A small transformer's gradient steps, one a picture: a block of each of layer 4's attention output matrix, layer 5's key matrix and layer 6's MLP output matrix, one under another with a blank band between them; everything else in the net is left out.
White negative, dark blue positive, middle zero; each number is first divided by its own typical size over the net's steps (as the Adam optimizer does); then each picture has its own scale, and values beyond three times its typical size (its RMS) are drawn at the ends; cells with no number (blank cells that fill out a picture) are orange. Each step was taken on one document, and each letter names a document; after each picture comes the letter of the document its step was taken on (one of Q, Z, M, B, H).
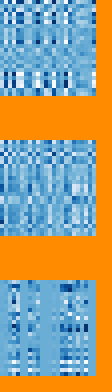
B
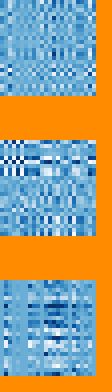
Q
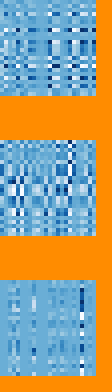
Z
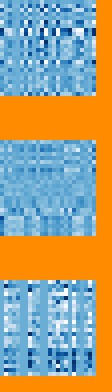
Q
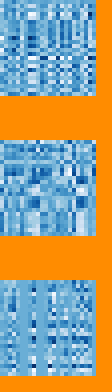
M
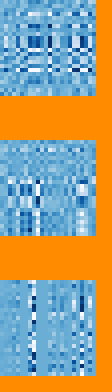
Z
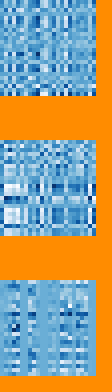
B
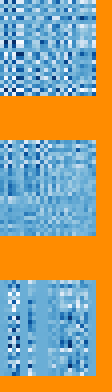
B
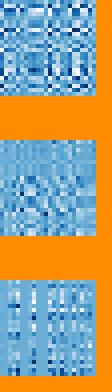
Z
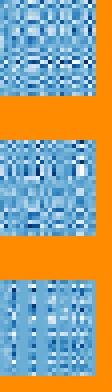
M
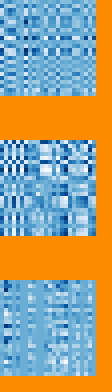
Q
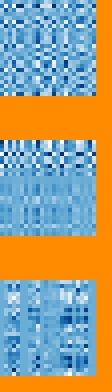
B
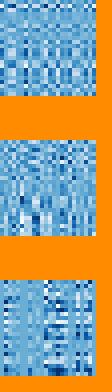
Q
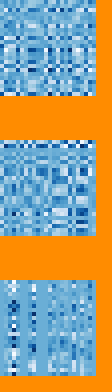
Z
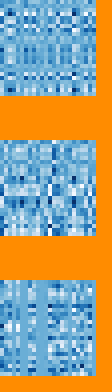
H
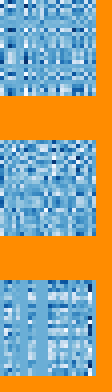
Q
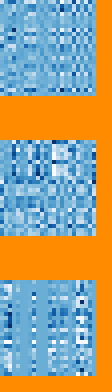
H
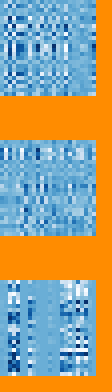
B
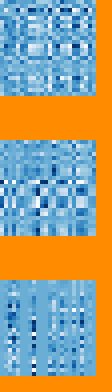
Z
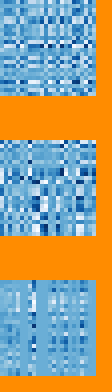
M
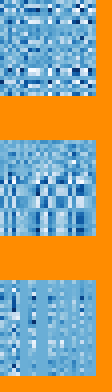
Z
